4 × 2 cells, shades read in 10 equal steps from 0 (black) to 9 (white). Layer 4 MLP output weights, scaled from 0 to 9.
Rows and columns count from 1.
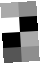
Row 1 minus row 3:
6 -1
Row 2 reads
9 0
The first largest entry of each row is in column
1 1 2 2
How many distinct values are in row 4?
2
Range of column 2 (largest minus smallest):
6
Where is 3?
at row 4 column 1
